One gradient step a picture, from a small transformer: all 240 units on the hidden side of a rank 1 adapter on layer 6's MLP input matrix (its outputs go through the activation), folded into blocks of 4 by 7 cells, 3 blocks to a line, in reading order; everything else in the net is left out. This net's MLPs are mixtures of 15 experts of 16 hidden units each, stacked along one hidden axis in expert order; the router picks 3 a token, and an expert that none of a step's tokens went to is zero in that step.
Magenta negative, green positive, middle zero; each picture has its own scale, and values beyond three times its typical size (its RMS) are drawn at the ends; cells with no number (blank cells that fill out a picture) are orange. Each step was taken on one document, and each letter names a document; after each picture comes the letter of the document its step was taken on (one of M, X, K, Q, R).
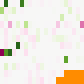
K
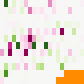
K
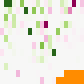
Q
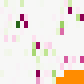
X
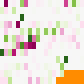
K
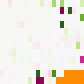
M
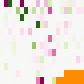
Q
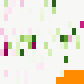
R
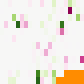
X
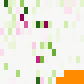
Q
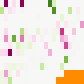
K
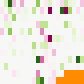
Q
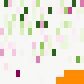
Q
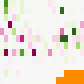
R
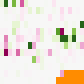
R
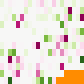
M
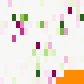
X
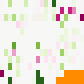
M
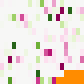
M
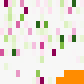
Q
